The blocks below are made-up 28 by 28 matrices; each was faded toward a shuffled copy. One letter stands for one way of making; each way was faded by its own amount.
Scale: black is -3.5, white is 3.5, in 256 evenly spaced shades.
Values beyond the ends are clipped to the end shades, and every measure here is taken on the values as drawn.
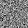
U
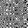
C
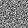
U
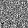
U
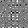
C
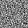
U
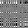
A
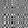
A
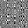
C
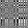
A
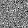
U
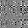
C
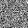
U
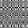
A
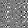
C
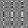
A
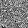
U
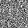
U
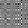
A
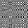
A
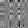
A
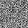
U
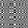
A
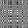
A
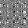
C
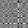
A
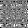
C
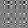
A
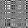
A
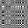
A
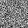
U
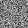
U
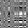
A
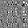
C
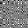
C
